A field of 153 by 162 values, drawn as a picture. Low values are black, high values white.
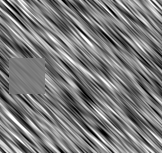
Mirror symmetry: none. Grain: diagonal, down to the right. Odd rows or columns: none. Histogram: bell-shaped. Calmest part: middle left. Odd patch: calmer, in the middle left. Average level on the scale: 50%.
